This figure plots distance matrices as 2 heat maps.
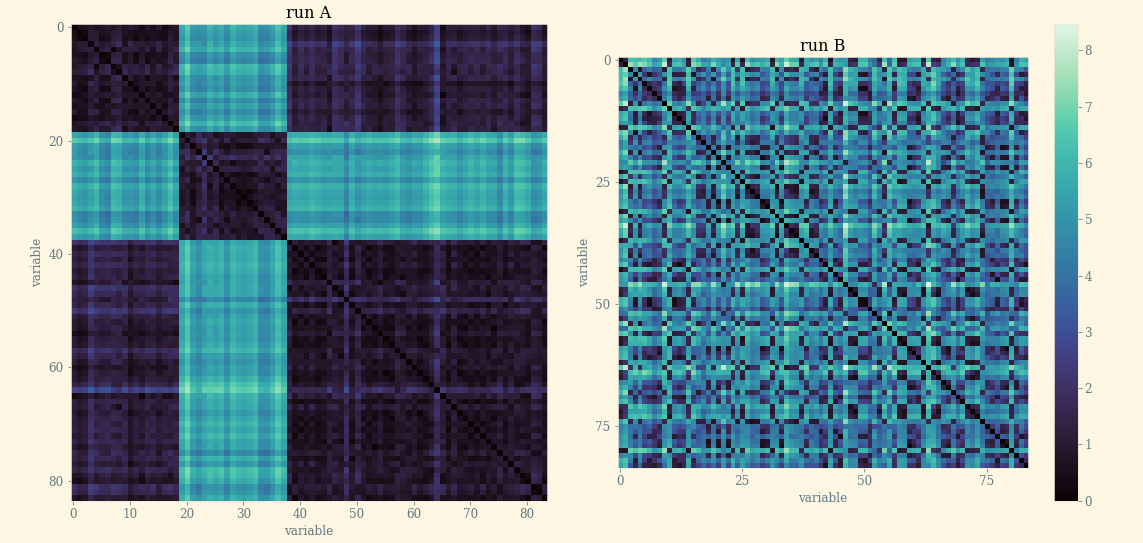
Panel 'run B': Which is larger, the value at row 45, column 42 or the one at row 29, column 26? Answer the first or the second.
the second
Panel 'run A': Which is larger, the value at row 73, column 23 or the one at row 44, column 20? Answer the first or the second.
the second
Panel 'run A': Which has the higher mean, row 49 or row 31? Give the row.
31
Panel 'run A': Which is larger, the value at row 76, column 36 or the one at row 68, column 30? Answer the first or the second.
the first
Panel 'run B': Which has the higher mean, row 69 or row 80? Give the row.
80
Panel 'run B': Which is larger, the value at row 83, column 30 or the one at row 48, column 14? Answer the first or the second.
the first
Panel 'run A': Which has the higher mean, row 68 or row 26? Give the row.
26
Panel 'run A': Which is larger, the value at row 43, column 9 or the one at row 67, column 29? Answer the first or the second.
the second
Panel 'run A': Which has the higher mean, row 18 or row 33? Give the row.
33
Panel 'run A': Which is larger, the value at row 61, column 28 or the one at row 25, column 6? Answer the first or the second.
the first
